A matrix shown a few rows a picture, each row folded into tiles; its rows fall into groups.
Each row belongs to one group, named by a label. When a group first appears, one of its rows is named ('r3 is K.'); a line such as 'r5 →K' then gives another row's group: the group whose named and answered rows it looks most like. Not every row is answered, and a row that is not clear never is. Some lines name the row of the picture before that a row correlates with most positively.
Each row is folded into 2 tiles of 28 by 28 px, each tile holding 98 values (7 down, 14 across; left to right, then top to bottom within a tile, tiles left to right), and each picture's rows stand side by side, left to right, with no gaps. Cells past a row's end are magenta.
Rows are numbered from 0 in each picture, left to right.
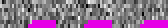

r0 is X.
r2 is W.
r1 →X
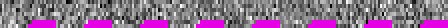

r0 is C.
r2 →W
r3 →W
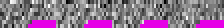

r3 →C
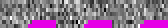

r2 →W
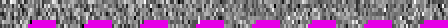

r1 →X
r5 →W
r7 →W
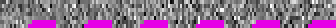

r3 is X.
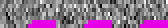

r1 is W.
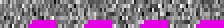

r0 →C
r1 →W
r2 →W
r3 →W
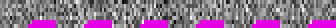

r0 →W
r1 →W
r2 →X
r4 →X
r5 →X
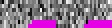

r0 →W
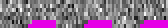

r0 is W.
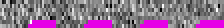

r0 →X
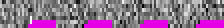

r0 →X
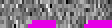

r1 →X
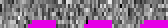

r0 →C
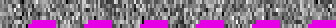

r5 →W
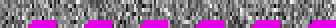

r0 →C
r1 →W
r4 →C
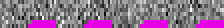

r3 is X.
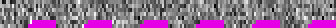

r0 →X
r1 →W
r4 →W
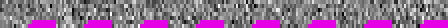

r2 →W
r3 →W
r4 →X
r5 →C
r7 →X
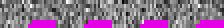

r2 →X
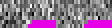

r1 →C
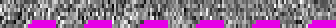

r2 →C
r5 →W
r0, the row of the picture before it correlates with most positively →0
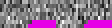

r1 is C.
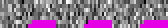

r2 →C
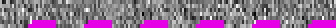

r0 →X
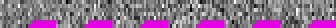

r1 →X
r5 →C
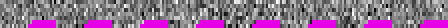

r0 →C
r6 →C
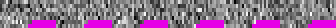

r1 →C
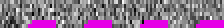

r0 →C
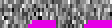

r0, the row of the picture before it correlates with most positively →1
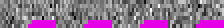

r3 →X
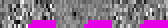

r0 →W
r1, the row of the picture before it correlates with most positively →1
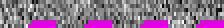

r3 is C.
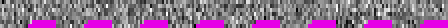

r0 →X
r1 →W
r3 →X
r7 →W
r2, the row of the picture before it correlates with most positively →2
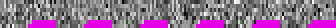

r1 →C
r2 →X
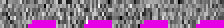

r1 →X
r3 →X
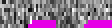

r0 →X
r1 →C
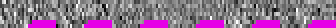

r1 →W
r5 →C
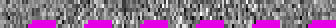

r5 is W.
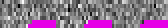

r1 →C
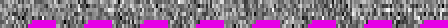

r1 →X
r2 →W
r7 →C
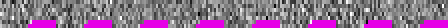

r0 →X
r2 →W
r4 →C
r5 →X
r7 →W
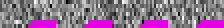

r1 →X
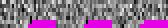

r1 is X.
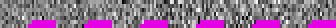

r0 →C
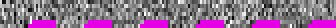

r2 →W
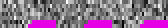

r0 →W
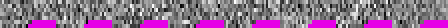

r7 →X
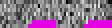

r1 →X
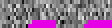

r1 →C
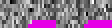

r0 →X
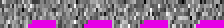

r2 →C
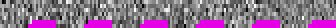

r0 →X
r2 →X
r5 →C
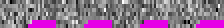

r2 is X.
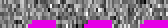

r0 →W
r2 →C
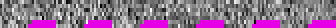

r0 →C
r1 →X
